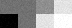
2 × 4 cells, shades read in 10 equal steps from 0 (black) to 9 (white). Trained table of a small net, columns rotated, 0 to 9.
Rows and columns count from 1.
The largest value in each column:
4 4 8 9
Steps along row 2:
up up up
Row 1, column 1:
4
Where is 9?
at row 2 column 4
